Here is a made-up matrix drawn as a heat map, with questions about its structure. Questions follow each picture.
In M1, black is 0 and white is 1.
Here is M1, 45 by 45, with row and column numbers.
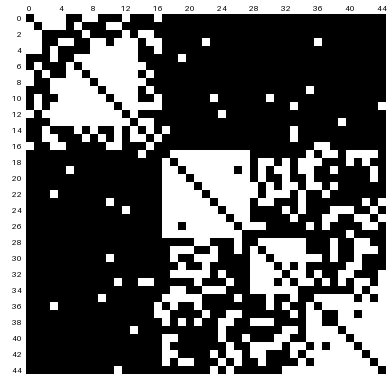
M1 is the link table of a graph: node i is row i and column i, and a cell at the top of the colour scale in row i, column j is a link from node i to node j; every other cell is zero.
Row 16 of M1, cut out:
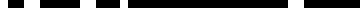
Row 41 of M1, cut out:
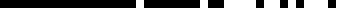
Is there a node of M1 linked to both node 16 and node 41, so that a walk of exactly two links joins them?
yes
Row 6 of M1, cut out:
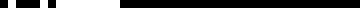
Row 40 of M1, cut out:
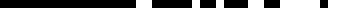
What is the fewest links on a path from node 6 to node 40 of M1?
3
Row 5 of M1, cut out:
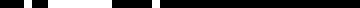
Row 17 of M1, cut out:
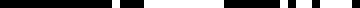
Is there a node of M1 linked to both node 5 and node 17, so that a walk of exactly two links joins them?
yes
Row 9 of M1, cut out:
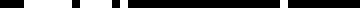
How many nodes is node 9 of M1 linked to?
12
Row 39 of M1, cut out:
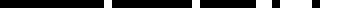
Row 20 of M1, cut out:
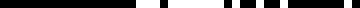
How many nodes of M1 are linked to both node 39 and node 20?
4
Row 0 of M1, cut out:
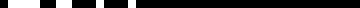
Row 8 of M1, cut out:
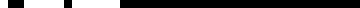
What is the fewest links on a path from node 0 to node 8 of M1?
1
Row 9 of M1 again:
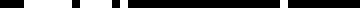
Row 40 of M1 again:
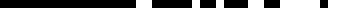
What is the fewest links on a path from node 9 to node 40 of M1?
2
